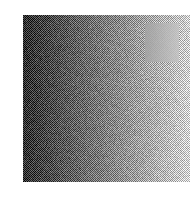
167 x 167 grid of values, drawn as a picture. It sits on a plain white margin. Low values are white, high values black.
Grain: checkered. Odd rows or columns: none. Odd patch: calmer, in the top right. Average level on the scale: 50%. Slope: up to the left. Calmest part: top right.
